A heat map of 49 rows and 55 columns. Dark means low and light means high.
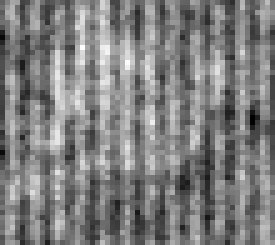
Streaks run downward. The histogram is bell-shaped. Upright stripes repeat 12 times across the table.
